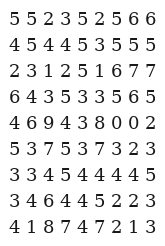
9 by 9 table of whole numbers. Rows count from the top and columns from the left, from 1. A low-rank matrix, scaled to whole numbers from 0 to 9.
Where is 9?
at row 5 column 3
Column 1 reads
5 4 2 6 4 5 3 3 4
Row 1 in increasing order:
2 2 3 5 5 5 5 6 6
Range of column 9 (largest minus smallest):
5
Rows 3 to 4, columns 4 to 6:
2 5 1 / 5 3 3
